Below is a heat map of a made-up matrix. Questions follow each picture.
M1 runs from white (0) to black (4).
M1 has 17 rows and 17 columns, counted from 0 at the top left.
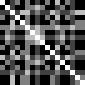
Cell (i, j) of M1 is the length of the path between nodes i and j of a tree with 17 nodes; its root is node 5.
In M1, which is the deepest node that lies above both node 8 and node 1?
7
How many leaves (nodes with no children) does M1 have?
13
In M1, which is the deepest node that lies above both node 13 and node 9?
11
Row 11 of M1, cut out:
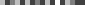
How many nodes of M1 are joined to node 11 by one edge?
5
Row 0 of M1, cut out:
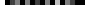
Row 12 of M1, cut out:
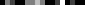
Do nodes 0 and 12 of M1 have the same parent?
no
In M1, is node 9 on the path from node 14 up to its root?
no
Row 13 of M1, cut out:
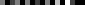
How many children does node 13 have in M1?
0
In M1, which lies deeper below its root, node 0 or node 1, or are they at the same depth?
the same depth
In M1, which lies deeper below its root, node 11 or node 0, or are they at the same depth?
node 0
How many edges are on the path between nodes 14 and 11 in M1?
2
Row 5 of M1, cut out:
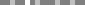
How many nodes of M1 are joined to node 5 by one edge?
4
